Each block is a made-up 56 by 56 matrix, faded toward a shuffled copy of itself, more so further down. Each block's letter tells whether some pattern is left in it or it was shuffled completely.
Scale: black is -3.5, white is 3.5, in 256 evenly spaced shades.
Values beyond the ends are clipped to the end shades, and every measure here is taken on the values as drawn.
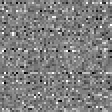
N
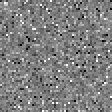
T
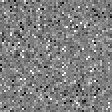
T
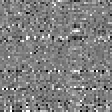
N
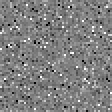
T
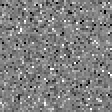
T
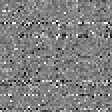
N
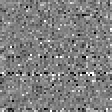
N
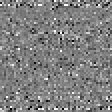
N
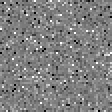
T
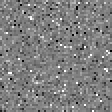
T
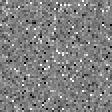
T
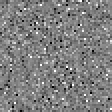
T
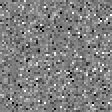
T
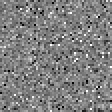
T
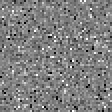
T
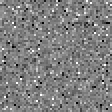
T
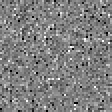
T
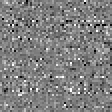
N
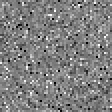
T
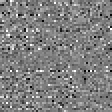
N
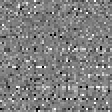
N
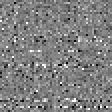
N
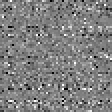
N
